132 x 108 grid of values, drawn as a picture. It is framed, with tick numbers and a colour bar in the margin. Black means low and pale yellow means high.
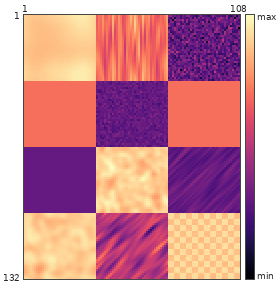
The table splits into 4 rows of 3 panels. Panel 1,1: very high, smooth, faint in contrast. Panel 1,2: high, streaked downward. Panel 1,3: low, fine-grained. Panel 2,1: high, flat. Panel 2,2: low, fine-grained, faint in contrast. Panel 2,3: high, flat. Panel 3,1: low, flat. Panel 3,2: very high, blotchy, faint in contrast. Panel 3,3: low, slanting up to the right, faint in contrast. Panel 4,1: very high, blotchy, faint in contrast. Panel 4,2: middling, slanting up to the right. Panel 4,3: very high, checkered, faint in contrast.
